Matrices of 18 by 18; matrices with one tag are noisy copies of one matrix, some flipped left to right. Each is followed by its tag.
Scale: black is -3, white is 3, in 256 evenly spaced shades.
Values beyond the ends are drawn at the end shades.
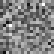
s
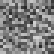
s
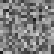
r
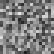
r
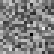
s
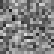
s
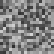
s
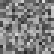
r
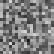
r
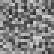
s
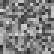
r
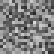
s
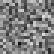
s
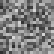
s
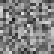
r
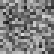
s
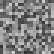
r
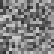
s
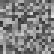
r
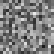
r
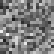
s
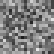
s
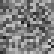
s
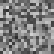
r
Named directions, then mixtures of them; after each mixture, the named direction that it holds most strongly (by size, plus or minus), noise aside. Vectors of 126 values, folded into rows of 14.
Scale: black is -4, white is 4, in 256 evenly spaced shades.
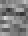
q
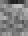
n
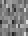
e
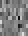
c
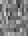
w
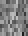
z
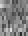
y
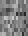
z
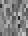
c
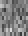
y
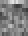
n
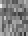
y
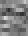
q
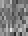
y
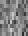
z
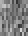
y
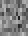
c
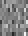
e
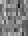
w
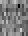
w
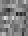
q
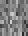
z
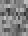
q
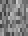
w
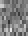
y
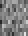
e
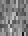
z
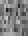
w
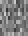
w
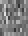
w
